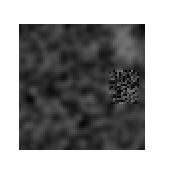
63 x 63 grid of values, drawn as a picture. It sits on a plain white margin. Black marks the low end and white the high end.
Bumps: one, in the top right. Average level on the scale: 20%. Ninth with the highest average: top right. Odd patch: rougher, in the middle right.
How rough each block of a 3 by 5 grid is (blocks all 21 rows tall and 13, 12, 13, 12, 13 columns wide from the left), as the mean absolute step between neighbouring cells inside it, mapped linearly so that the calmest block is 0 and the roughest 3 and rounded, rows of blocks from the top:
00000 / 00013 / 00000
